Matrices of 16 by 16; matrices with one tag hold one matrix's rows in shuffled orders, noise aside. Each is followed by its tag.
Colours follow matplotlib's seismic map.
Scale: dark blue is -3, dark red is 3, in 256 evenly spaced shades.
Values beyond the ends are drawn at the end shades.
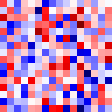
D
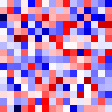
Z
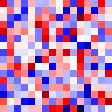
D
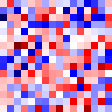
Z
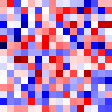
Z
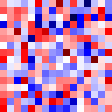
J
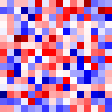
Z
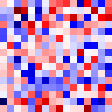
Z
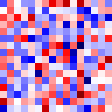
D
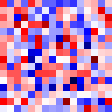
J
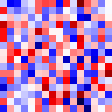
D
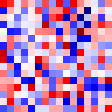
D
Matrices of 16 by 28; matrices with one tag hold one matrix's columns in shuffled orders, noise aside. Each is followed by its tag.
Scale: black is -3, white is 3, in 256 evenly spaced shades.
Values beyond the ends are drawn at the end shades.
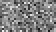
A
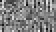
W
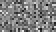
A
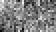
W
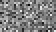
A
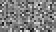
A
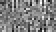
W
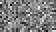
A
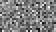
A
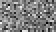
A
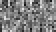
W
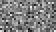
A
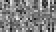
W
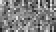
W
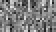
W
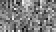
W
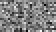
A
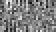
W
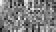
W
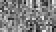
W
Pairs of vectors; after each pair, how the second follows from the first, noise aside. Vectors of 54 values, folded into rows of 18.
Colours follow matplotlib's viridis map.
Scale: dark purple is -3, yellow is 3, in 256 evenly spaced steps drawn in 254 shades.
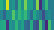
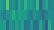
shrunk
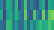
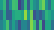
shuffled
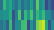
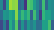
reversed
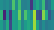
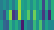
reversed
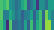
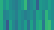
shrunk
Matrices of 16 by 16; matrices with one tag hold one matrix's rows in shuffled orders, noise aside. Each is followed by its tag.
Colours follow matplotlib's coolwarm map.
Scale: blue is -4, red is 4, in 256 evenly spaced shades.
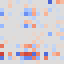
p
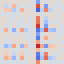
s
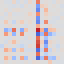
s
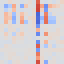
s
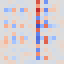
s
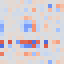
p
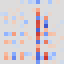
s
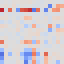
p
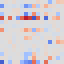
p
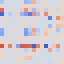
p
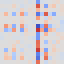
s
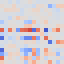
p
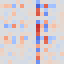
s
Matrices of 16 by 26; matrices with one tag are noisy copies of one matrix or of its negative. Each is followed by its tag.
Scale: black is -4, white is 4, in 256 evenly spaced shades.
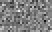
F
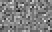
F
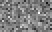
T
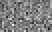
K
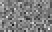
K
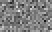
F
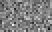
K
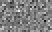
F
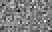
F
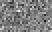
F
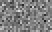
F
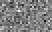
F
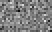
F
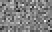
F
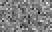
T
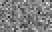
T
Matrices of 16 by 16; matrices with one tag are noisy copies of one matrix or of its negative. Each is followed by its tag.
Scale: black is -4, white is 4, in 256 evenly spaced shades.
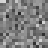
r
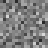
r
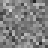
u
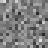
r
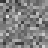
r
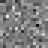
r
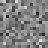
r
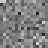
r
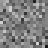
u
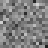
u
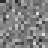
r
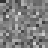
r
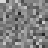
r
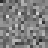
r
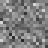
u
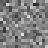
u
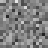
r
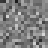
r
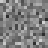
r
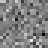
r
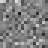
r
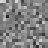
r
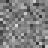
u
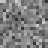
r
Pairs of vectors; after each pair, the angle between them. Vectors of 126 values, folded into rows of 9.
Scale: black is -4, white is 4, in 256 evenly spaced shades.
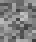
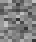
partly aligned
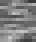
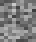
partly aligned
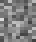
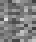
partly opposed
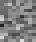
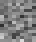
nearly parallel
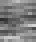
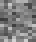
partly aligned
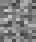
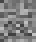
partly aligned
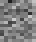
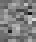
partly aligned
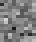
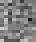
partly aligned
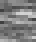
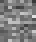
partly aligned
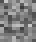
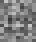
nearly parallel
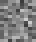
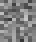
partly aligned
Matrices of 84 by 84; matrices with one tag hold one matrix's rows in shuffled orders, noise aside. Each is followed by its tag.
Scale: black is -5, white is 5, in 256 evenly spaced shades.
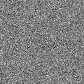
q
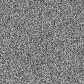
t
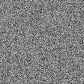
t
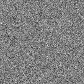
q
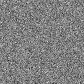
q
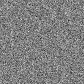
t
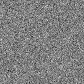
q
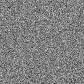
q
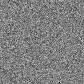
q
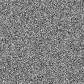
t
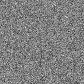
t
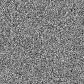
t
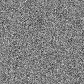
t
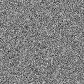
q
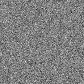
t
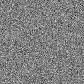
t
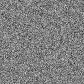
t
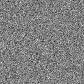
q
